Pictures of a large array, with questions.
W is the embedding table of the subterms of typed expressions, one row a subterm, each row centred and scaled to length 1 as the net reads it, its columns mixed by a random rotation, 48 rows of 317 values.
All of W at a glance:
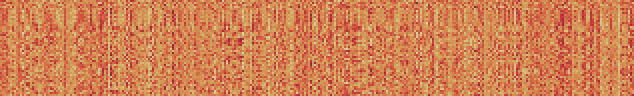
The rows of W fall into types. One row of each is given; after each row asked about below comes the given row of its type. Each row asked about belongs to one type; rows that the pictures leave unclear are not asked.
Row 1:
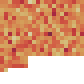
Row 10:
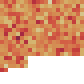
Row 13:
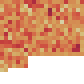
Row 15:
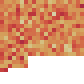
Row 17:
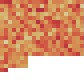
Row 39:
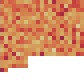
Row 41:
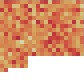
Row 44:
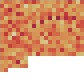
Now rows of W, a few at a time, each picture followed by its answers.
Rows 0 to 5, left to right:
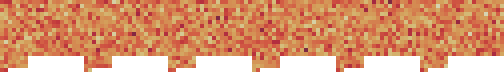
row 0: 17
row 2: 44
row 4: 1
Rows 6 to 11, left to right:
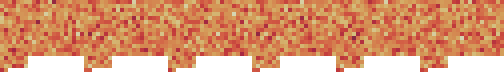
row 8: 10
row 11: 44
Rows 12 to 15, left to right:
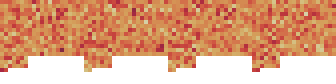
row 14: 13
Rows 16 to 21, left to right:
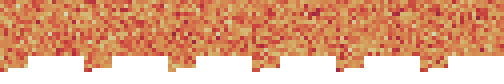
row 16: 10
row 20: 39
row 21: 44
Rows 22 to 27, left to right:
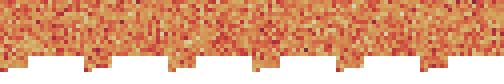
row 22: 39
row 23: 10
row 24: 41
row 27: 1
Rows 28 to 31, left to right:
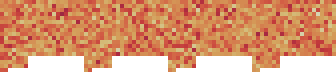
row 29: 41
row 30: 13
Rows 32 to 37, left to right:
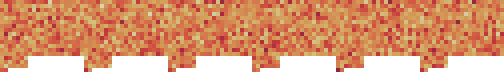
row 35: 1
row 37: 10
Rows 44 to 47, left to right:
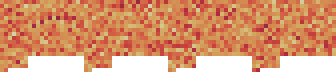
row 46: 13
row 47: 15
